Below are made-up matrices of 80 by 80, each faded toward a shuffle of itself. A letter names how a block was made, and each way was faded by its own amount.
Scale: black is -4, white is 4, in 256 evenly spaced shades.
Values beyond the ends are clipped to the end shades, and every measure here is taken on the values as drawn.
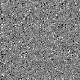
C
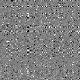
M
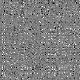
M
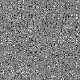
C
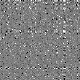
M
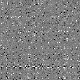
M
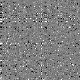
M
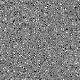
C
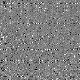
M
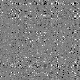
M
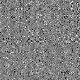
C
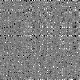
M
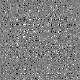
M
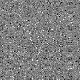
C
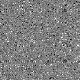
C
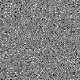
C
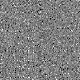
C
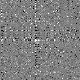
M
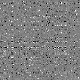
M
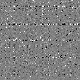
M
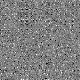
C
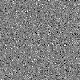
C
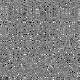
M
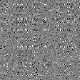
M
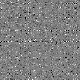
M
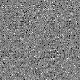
C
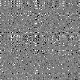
M
